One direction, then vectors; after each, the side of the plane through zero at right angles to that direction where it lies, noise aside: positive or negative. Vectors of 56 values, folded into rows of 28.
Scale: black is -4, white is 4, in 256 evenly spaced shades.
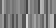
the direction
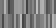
positive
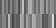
positive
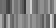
positive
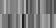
positive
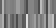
positive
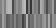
positive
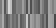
positive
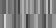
negative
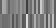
positive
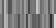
negative
